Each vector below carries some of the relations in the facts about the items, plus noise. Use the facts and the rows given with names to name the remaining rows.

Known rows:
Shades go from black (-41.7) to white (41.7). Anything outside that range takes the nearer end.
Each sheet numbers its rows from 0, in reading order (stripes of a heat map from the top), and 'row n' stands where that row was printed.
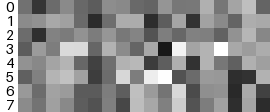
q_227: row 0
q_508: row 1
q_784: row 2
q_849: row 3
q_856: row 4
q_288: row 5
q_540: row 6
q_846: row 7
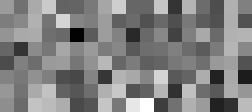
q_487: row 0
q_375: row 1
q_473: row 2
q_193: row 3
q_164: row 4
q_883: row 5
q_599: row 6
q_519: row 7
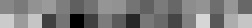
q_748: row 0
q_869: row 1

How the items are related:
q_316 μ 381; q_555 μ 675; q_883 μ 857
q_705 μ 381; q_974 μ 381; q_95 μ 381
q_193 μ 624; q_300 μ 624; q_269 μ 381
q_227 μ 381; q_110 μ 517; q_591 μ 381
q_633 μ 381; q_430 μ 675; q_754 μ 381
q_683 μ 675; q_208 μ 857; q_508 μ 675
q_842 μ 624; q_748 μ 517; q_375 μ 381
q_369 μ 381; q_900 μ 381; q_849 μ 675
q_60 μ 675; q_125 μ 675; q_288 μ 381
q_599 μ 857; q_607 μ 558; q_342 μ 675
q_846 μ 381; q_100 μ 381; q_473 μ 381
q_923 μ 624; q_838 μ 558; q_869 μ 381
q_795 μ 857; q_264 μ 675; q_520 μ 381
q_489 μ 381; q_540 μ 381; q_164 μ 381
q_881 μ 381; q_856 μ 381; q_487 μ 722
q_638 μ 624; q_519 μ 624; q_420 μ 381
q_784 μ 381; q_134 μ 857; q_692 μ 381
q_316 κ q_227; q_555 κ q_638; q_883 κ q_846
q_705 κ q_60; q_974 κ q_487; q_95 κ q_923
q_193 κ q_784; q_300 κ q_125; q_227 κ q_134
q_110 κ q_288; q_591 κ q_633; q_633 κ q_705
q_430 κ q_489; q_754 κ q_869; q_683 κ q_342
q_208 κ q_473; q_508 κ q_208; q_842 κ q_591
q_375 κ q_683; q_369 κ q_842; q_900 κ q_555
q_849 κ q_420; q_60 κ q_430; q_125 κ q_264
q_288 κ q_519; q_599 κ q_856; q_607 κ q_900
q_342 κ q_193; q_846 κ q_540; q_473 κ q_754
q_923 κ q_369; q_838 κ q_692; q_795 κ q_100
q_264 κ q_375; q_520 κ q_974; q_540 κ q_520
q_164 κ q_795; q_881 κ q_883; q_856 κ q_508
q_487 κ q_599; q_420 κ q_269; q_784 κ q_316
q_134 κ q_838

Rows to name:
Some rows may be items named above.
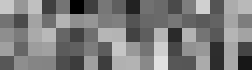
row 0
q_869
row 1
q_342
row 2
q_856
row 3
q_540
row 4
q_881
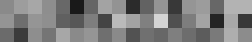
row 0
q_208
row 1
q_846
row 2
q_193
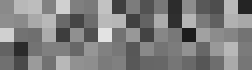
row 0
q_125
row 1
q_856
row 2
q_923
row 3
q_316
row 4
q_342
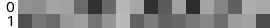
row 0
q_508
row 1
q_164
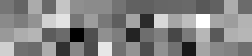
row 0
q_683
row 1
q_420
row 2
q_754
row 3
q_923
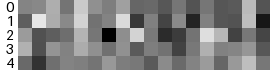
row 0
q_375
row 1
q_300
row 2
q_638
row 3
q_100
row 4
q_316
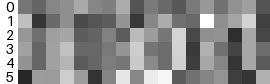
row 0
q_795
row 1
q_692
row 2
q_540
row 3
q_974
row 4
q_520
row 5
q_110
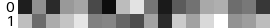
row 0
q_607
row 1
q_269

